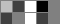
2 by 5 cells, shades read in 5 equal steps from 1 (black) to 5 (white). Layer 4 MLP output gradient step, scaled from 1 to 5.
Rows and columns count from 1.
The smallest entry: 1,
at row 1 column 4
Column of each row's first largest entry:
3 3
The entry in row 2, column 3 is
5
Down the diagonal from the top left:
4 3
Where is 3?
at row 1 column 5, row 2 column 2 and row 2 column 5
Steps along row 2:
up up down up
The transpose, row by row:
4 2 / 2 3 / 5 5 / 1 2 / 3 3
